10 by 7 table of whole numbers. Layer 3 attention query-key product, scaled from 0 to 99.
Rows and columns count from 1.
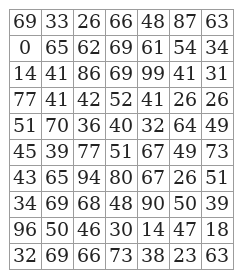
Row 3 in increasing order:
14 31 41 41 69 86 99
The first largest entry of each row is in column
6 4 5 1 2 3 3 5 1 4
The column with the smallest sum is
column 7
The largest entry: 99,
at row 3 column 5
